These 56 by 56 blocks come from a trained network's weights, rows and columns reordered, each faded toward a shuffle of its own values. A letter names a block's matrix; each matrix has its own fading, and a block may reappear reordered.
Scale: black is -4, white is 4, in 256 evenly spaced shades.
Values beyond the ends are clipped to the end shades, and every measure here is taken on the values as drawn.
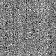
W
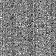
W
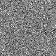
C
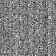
W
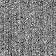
W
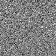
C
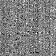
W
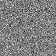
C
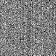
W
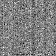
W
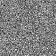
C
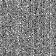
W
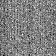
W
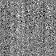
W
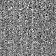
W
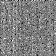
W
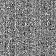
W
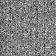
W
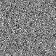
C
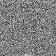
C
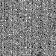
W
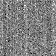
W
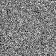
C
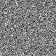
C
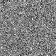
C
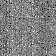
W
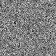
C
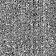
W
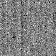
W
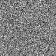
C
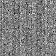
W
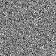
C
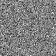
C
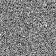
C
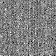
W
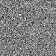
C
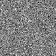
C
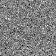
C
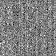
W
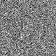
C
